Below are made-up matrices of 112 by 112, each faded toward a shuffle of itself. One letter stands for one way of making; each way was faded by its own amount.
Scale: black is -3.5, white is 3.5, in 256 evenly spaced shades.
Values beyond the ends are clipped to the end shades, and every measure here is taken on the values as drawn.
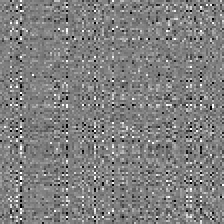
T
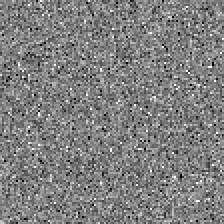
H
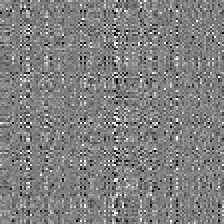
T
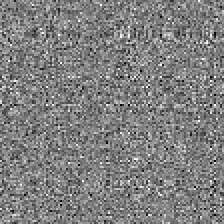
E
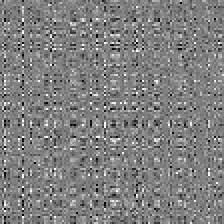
T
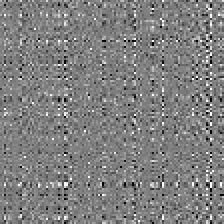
T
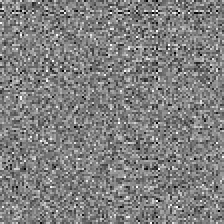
E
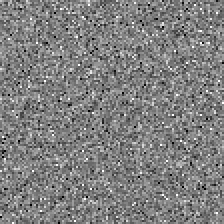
H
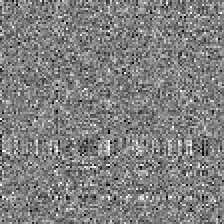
E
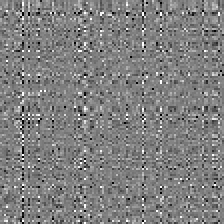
T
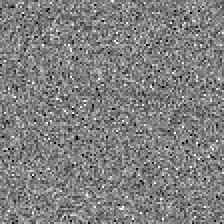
H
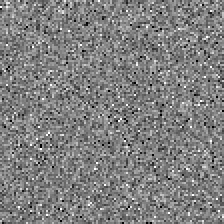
H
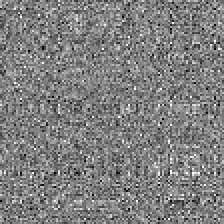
E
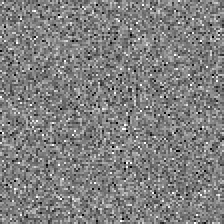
H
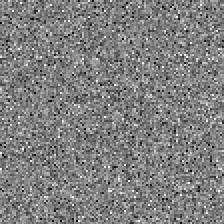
H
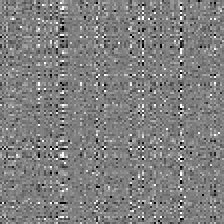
T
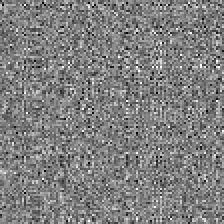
E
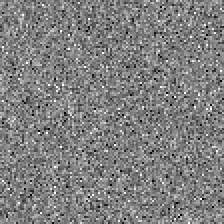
H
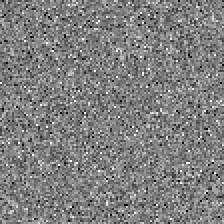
H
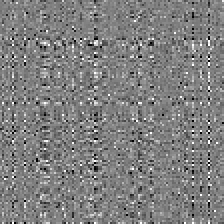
T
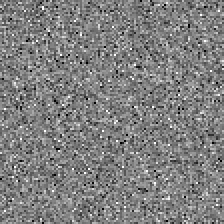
H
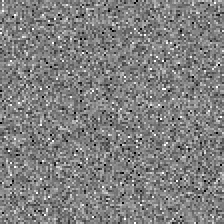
H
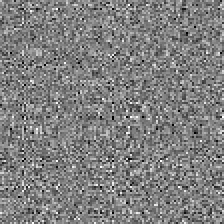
E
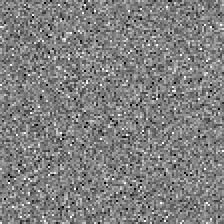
H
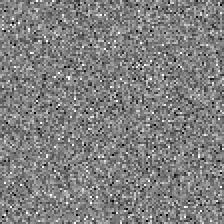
H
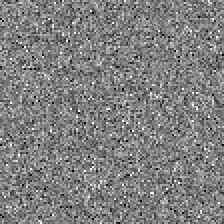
H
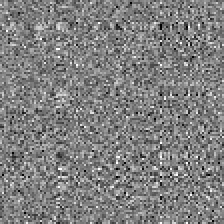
E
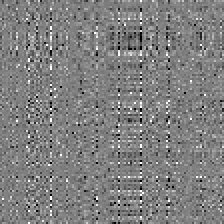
T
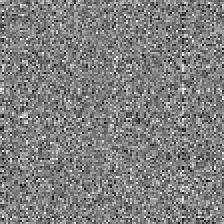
E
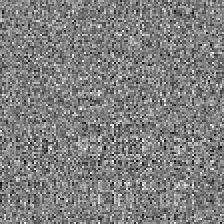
E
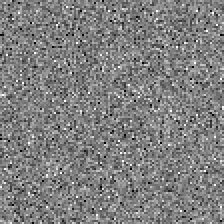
H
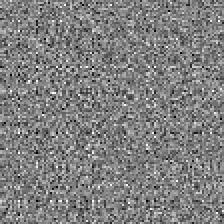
E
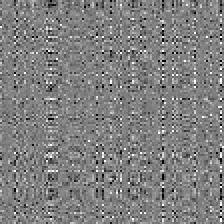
T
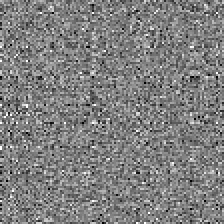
E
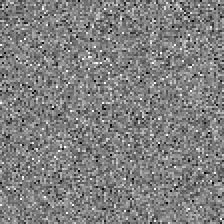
H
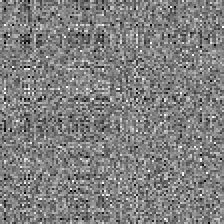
E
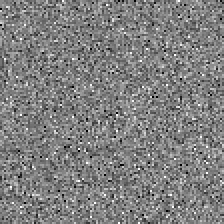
H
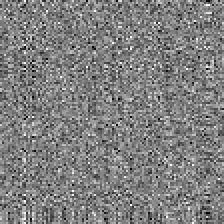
E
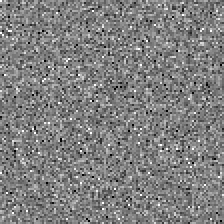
H
